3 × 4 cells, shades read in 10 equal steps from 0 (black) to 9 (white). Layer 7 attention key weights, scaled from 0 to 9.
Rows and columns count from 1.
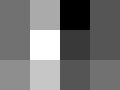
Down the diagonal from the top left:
4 9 3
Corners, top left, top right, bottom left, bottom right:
4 3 5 4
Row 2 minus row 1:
0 3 2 0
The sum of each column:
13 22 5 10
